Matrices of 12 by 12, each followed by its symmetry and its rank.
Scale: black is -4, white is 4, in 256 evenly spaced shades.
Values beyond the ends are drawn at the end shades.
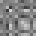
symmetric, rank two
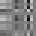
neither, rank one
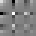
symmetric, rank one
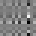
neither, rank one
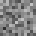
neither, full rank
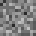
symmetric, full rank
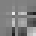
symmetric, rank one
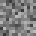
neither, full rank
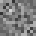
symmetric, full rank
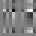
neither, rank one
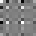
symmetric, rank one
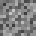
symmetric, full rank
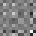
symmetric, rank two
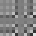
symmetric, rank one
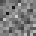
symmetric, full rank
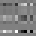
neither, rank one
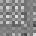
symmetric, rank two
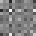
symmetric, rank two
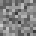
neither, full rank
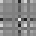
symmetric, rank one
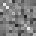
symmetric, full rank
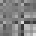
symmetric, rank two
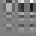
neither, rank one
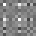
symmetric, rank two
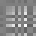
symmetric, rank one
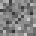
symmetric, full rank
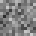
neither, full rank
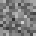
neither, full rank
